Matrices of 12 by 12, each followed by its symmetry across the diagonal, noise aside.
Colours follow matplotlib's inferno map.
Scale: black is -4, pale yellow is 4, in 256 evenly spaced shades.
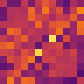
symmetric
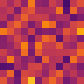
symmetric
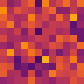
neither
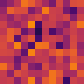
neither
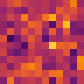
neither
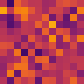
antisymmetric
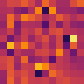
antisymmetric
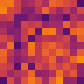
symmetric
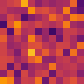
antisymmetric
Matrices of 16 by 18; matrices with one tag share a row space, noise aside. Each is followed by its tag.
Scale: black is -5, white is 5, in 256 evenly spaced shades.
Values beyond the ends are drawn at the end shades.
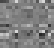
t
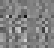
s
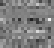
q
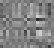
q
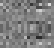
q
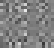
s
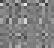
s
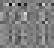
s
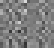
s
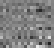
q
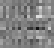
q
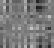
q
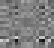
t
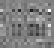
q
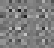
s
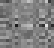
t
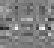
t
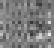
q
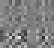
s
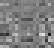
t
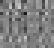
s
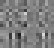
s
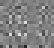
s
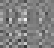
s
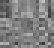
t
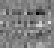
q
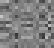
t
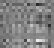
q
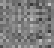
q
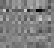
q
